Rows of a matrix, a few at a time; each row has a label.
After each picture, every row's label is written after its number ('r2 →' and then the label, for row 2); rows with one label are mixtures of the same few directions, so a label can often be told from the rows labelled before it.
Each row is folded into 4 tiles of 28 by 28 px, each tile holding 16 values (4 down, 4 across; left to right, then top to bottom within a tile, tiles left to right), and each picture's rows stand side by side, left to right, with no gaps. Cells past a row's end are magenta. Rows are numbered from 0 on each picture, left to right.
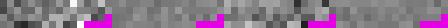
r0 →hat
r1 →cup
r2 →hat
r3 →hat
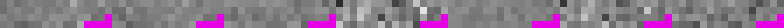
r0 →hat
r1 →hat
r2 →hat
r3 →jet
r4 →cup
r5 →jet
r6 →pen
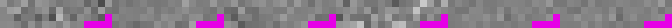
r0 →cup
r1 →hat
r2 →hat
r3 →pen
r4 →cup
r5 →cup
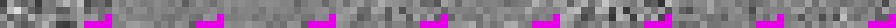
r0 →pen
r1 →hat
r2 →hat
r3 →cup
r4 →pen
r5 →cup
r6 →pen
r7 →cup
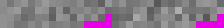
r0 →cup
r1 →cup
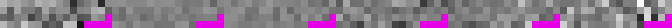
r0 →hat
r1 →hat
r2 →cup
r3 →pen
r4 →hat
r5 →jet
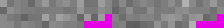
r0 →jet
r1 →hat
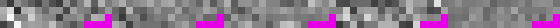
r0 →hat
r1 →hat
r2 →pen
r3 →hat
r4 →cup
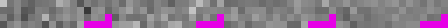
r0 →jet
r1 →pen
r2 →hat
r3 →hat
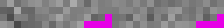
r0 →hat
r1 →cup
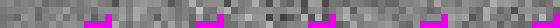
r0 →cup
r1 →jet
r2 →jet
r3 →hat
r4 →cup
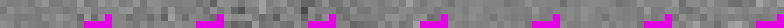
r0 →jet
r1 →cup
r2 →pen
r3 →hat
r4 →jet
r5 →jet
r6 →pen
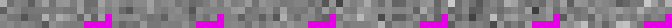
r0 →jet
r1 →pen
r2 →cup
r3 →jet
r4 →jet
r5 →pen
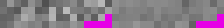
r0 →cup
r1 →hat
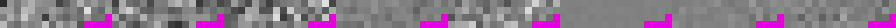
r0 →jet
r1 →pen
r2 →cup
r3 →pen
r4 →pen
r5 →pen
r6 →jet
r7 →cup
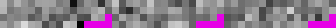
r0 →hat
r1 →pen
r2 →cup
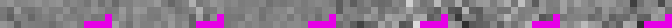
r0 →hat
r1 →jet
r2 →cup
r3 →hat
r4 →hat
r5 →hat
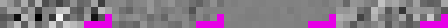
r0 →cup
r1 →pen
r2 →cup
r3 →cup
